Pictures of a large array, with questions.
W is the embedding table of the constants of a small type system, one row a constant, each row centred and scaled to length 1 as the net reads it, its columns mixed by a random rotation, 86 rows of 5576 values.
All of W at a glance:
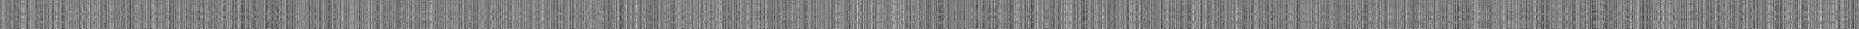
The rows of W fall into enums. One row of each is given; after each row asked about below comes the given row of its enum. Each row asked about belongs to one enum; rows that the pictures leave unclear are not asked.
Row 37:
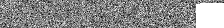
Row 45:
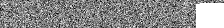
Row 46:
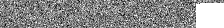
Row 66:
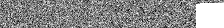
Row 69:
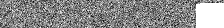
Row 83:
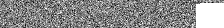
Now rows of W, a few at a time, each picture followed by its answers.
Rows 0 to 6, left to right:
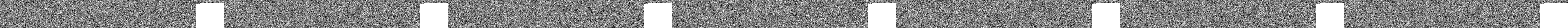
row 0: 83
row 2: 66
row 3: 46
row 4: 69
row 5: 37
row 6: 37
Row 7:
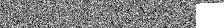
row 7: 66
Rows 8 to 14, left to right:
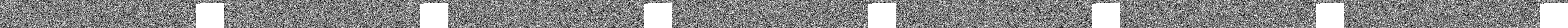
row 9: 45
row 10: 66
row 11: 83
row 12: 66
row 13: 46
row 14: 46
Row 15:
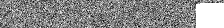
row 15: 69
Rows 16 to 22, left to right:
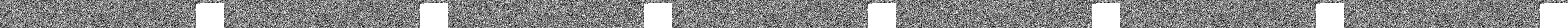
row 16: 69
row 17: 69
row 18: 46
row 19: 69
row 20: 83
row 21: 69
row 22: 69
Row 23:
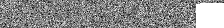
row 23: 37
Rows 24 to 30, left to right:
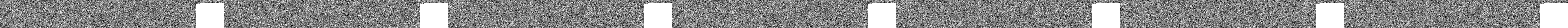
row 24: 69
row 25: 46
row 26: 37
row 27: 69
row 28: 37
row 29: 45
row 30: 37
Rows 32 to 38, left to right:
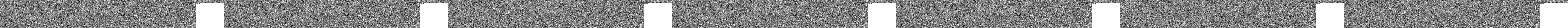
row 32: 46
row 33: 46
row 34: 83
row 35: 46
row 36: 46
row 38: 83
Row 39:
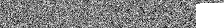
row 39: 66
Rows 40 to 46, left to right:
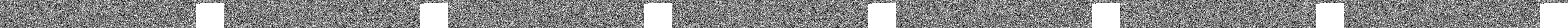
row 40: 46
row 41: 66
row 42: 37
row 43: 66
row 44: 46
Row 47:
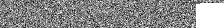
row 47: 83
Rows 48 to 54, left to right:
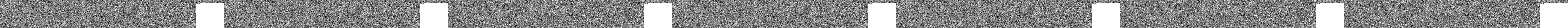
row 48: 37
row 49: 37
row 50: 46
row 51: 37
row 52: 37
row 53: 46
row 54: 46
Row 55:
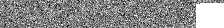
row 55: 46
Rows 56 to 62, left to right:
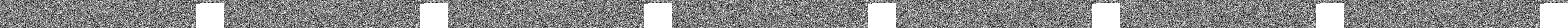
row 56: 83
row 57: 83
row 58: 83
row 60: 69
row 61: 37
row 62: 83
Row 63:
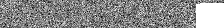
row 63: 37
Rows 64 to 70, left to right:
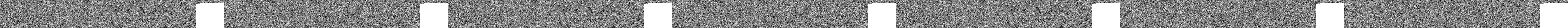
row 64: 66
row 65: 37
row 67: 37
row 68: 66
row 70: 45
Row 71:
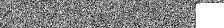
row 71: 69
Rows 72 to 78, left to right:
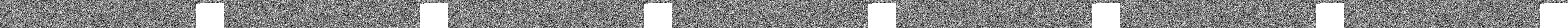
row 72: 69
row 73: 46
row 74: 69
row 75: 83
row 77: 37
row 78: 69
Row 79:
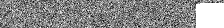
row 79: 69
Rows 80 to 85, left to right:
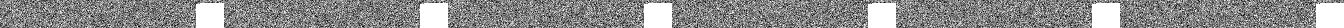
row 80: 69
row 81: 69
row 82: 37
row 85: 46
